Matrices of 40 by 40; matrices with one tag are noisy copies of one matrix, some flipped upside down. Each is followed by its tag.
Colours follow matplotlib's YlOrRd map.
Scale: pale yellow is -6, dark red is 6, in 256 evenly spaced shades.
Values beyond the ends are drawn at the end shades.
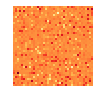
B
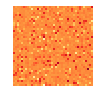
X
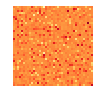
X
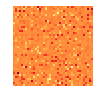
B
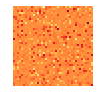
X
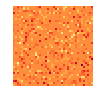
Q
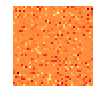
B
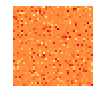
X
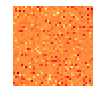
B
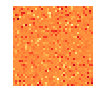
B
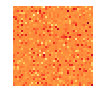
X
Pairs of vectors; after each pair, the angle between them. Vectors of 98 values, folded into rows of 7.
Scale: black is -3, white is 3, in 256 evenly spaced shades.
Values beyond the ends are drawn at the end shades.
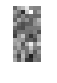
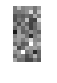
partly aligned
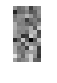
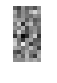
orthogonal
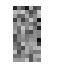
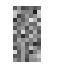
partly aligned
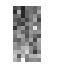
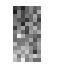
nearly parallel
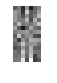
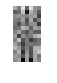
nearly opposite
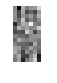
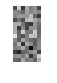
partly opposed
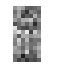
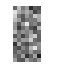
orthogonal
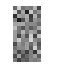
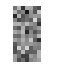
partly aligned
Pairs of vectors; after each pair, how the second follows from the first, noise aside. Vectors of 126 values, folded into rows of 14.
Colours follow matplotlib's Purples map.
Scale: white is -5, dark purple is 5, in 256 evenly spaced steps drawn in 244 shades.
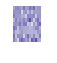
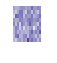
shuffled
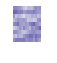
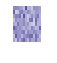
sign-scrambled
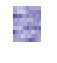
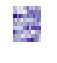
scaled up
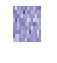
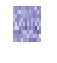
shuffled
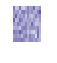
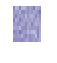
shrunk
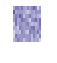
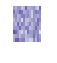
shuffled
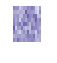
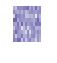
shuffled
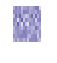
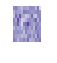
sign-scrambled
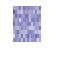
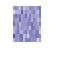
sign-scrambled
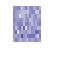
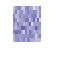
wrapped around
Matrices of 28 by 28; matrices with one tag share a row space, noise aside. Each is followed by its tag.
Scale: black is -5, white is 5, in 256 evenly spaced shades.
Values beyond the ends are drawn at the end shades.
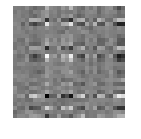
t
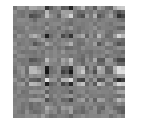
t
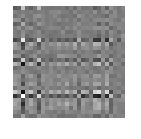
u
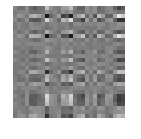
t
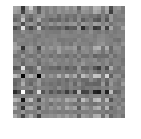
u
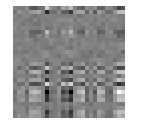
t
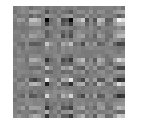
t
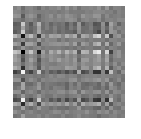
u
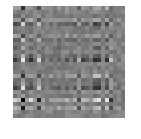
u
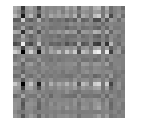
u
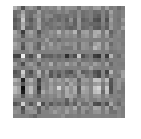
u
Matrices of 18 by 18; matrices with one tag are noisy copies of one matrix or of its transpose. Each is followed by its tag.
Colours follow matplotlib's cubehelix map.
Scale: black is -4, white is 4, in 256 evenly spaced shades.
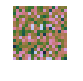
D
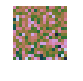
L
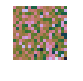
L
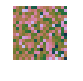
L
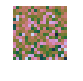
L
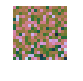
L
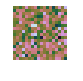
D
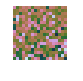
L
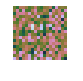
D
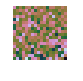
L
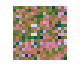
D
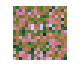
D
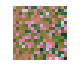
L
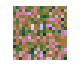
D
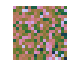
L
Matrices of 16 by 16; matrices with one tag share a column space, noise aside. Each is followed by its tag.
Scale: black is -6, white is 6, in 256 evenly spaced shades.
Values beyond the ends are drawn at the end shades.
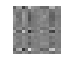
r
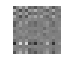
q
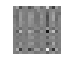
r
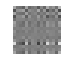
q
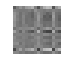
r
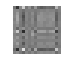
r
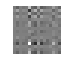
q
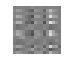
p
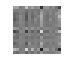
r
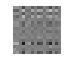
q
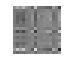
r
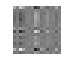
r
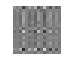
r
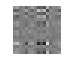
q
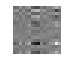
q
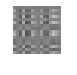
p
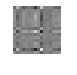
r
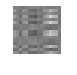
p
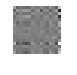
q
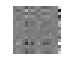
q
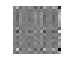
r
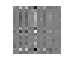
r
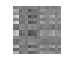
p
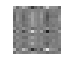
r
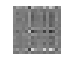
r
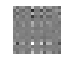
q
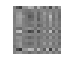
r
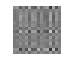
r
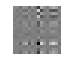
q
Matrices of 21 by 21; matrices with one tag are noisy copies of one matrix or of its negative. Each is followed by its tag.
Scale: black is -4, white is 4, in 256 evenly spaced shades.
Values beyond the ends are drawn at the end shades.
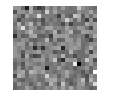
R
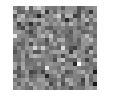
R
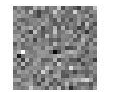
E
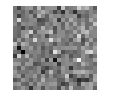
E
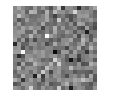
E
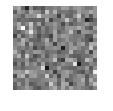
R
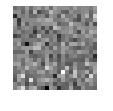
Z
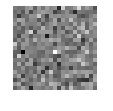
E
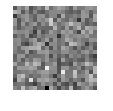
Z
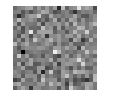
E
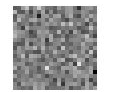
R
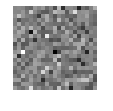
E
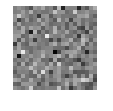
E
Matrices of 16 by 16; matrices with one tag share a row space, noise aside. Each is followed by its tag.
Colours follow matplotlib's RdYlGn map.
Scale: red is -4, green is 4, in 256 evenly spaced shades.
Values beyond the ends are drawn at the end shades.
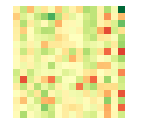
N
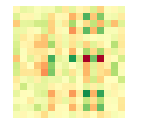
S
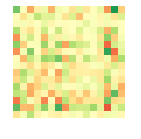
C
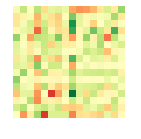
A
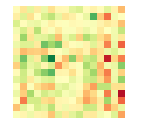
N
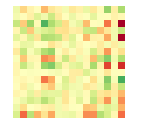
N
